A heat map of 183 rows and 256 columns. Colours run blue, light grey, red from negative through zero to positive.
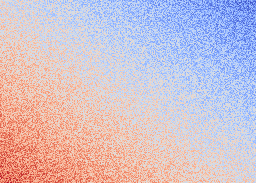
Slope: up to the bottom left. Ninth with the lowest average: top right. Histogram: bell-shaped. Ninth with the highest average: bottom left.
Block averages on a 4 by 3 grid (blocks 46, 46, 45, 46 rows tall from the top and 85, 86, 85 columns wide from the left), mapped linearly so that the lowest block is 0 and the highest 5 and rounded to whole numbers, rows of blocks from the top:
2 1 0
3 2 1
4 3 2
5 4 3
